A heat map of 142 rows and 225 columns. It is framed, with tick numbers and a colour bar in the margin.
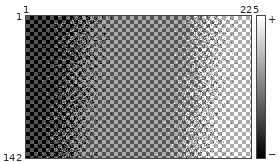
The field is checkered. Overall the values sit about 50% of the way up the scale. There is an overall slope up to the right.
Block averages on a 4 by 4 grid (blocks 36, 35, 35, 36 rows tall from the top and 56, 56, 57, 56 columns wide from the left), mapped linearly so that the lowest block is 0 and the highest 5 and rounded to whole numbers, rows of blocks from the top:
0235 | 0235 | 0235 | 0235
